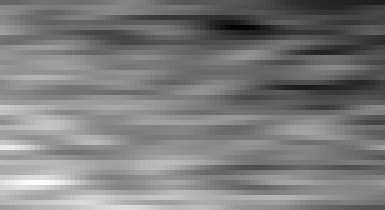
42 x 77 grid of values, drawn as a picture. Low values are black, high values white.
There are no lone odd cells. Streaks run across, left to right. The field climbs toward the bottom left. The bottom left is the ninth with the highest average. The histogram is bell-shaped.
